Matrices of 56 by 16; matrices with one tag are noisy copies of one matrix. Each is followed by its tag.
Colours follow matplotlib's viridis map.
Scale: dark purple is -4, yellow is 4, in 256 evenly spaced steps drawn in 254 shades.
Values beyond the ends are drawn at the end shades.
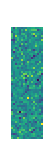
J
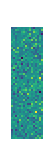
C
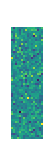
J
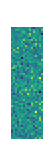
C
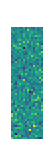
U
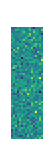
C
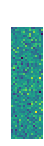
C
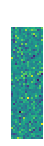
J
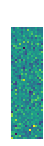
U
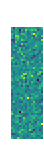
J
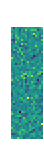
J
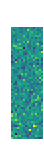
U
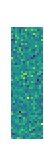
J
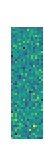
U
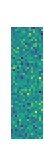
C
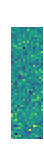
U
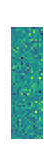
C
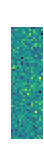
C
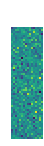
C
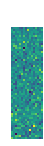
U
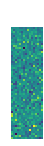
U
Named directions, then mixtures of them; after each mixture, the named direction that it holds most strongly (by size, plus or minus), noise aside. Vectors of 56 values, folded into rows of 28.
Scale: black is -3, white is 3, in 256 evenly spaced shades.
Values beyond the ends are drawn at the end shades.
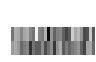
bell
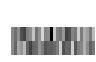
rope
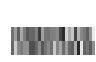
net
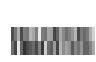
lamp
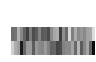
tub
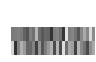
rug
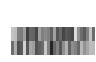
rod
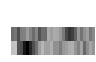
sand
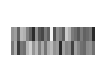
rope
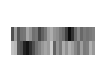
sand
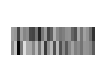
lamp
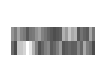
sand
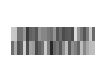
rod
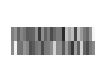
net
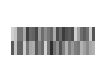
rod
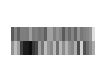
sand
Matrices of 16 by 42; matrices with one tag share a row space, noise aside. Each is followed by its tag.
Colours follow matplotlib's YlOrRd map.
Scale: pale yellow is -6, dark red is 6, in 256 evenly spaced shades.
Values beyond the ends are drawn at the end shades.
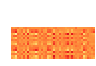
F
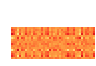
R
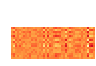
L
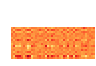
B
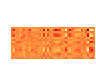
L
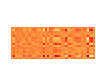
L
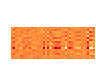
L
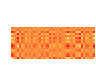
R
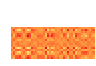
B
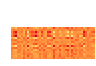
F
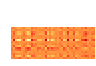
B
